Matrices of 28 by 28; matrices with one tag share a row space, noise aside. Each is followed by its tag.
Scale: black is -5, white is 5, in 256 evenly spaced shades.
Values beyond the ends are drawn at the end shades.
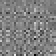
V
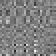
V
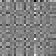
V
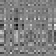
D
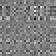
V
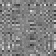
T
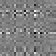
V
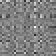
V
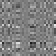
T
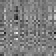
D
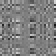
T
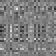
D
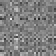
D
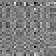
V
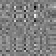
V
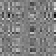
T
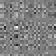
D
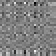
V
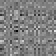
D
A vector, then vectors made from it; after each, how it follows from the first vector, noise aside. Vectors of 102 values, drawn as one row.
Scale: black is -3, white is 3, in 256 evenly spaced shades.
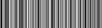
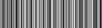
reversed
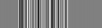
partly zeroed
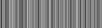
shrunk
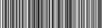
sign-scrambled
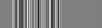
partly zeroed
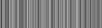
shrunk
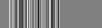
partly zeroed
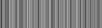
shrunk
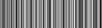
reversed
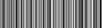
reversed
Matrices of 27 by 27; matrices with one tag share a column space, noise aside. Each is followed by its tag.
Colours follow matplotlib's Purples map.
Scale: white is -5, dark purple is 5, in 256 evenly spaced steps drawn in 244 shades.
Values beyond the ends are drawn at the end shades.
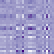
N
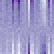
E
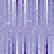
E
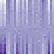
E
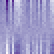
E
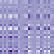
N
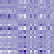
N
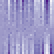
E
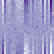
E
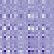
N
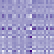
N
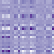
N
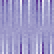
E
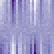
E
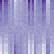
E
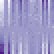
E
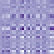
N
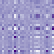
N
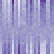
E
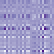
N
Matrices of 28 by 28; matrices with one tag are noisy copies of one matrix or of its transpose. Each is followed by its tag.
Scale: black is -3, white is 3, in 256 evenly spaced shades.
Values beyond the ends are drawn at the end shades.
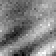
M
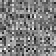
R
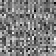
R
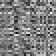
R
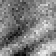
M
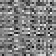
R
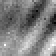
M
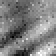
M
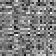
R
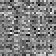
R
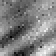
M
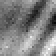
M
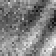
M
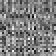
R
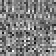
R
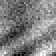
M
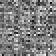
R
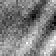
M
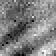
M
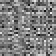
R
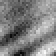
M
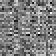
R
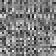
R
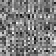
R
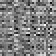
R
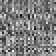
R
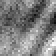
M
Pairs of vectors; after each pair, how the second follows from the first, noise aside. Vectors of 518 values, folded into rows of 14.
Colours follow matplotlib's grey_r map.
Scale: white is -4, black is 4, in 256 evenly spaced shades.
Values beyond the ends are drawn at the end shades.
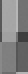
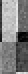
scaled up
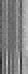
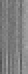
shrunk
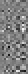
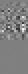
partly zeroed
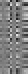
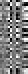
scaled up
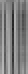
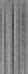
shrunk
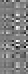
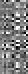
scaled up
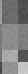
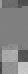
partly zeroed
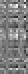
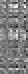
copied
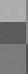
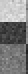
scaled up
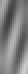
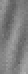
shrunk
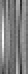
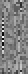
sign-scrambled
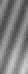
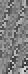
sign-scrambled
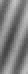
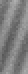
shrunk
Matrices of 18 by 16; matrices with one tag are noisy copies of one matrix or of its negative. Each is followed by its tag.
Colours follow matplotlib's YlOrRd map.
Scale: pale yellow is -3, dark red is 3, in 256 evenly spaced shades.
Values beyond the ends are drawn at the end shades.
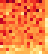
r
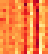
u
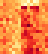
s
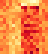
s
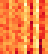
u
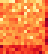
r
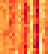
u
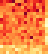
r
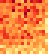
r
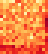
r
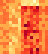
s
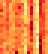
u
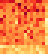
r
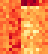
s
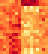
s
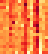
u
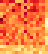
r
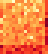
r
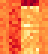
s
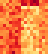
s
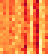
u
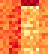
s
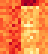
s
